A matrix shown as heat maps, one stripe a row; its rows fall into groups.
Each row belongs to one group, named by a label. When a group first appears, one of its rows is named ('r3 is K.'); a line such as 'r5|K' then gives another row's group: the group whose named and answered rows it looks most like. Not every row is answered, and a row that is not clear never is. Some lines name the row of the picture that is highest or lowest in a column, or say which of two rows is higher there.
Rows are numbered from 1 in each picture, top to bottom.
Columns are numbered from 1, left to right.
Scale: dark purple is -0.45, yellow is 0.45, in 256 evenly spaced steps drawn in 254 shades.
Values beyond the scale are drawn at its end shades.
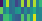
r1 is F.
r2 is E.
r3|F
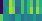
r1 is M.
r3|E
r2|M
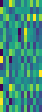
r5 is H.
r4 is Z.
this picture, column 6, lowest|3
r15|E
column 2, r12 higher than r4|Yes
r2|E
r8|M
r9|E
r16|Z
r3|F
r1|M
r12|E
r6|H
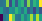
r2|Z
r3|M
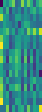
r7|E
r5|F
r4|H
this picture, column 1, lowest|1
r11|Z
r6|E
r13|Z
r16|F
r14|E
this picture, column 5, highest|1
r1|M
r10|Z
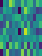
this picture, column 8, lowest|7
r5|H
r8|F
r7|Z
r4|F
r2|H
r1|M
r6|E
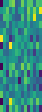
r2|F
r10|M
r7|M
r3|F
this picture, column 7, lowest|12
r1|M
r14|E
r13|Z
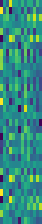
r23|H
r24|F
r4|F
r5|Z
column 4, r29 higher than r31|Yes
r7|H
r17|F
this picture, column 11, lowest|15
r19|H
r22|M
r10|E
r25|Z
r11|H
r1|M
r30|F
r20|M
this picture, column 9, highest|16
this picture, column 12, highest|3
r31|E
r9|Z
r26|M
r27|H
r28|E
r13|Z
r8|Z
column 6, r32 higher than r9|No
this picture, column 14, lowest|18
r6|M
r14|H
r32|H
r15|E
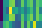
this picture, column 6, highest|2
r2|M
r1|M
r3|M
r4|F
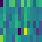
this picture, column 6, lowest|1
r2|H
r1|M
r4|Z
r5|H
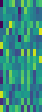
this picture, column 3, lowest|16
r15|F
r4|M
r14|E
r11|M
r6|H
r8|F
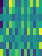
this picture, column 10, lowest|8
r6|E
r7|F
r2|M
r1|M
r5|F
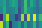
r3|F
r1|H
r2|H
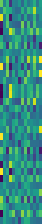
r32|H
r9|F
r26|M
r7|Z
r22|Z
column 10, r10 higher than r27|No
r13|M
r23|Z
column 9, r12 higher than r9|Yes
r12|H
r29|Z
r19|F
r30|E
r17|H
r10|E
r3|E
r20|E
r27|H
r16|Z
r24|M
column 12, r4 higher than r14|Yes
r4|F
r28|F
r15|F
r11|F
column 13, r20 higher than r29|No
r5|M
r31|M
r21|H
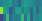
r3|F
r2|E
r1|H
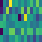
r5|M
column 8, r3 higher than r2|No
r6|Z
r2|F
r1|M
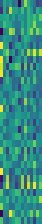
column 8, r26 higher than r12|Yes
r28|Z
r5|M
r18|Z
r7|E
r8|F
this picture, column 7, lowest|1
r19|H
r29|F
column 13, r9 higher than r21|No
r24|F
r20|Z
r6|H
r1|H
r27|F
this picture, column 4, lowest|9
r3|F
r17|E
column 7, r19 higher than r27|No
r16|E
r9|E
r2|M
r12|F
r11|E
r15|H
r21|F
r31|M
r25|E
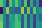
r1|Z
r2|F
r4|Z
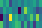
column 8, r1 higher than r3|No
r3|M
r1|E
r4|Z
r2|H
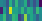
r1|Z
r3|H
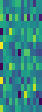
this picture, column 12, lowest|1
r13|F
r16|E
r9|F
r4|E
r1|Z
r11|H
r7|E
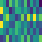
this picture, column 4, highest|1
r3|F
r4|E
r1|Z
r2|E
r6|F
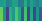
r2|Z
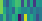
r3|H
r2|E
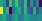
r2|E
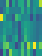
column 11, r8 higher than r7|No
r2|F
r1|F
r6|H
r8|M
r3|E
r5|H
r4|H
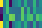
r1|E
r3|M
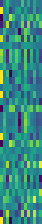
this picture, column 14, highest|24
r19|H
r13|H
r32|E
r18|H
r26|Z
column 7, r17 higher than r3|No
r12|E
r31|F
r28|F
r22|E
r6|Z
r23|H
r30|H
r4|F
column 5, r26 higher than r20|Yes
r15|Z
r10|H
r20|E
